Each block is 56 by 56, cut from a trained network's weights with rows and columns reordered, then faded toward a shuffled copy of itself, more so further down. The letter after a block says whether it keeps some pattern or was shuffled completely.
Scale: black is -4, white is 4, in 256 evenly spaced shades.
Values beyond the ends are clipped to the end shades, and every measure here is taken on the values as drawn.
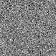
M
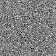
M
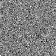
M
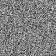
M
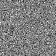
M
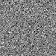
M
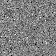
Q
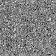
M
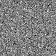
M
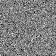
Q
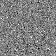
Q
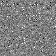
M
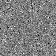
Q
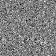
M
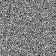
Q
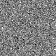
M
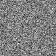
M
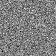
Q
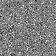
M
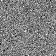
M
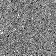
Q
